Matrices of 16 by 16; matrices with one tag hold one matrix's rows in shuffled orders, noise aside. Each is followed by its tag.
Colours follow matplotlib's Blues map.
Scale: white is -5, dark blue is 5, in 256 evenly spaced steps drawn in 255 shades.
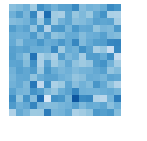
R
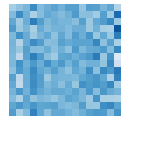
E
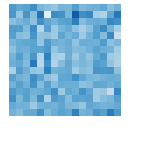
R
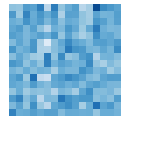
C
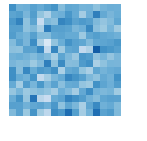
C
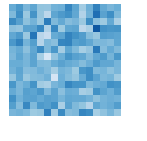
C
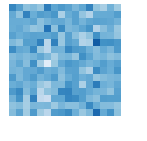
C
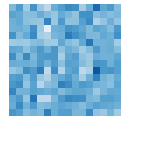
C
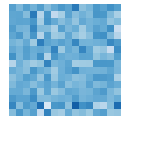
R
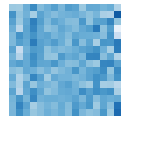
E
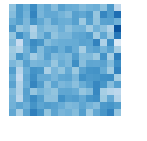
E
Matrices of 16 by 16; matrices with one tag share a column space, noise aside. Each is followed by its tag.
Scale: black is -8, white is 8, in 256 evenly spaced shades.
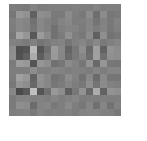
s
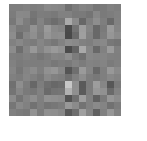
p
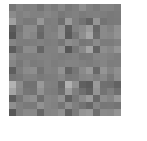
p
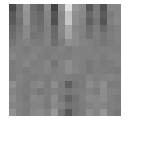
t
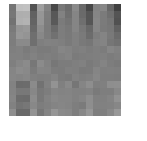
t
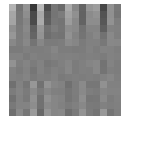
t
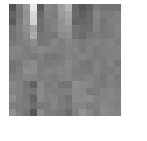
t
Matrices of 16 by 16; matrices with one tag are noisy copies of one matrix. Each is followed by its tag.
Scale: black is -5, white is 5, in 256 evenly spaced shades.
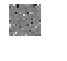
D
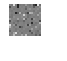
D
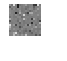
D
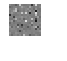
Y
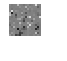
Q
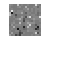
Q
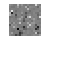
Q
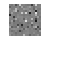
Y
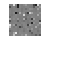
D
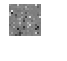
Q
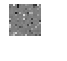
D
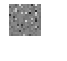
Y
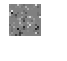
Q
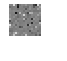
D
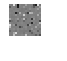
D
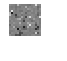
Q
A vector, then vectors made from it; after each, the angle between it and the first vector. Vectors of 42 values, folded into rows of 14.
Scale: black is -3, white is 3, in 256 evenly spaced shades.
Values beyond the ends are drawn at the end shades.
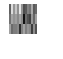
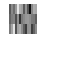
orthogonal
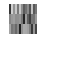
nearly parallel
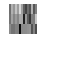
nearly parallel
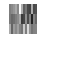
partly aligned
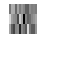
partly aligned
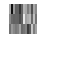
nearly opposite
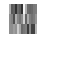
partly opposed
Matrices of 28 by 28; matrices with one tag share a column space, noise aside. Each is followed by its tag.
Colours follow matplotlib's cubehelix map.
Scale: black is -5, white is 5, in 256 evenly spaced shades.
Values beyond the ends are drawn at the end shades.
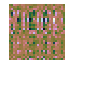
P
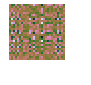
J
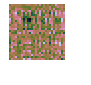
P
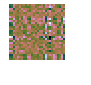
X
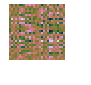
J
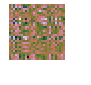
X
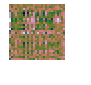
P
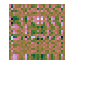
X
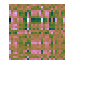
P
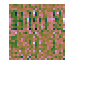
P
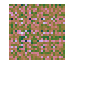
J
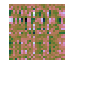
P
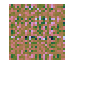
X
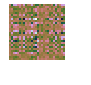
J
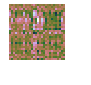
P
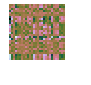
X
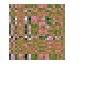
X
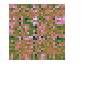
X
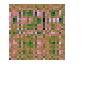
P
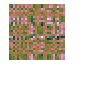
X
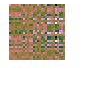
J
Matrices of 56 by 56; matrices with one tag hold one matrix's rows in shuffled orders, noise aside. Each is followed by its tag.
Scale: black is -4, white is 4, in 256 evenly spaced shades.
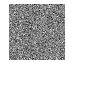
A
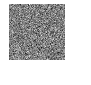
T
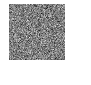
T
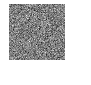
T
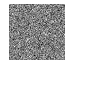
T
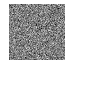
T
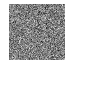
T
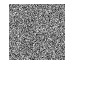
A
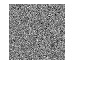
T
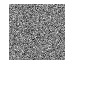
A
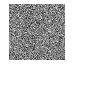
A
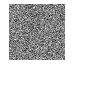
A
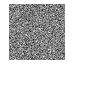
A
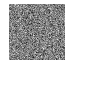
A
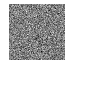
T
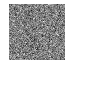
A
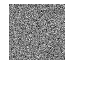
T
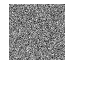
T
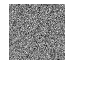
T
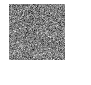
A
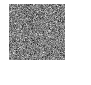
A
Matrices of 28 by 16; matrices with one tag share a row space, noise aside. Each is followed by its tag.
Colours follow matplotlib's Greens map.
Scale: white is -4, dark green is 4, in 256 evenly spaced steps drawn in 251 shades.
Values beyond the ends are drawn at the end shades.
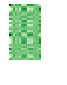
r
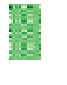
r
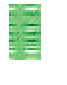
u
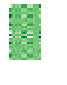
r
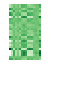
r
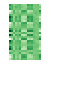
r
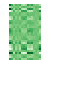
r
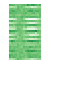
u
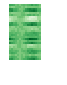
u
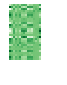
r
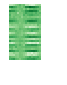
u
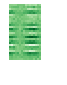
u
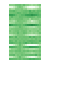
u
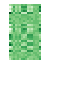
r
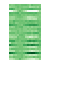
u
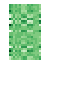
r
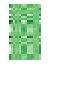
r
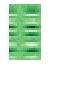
u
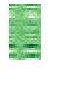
u
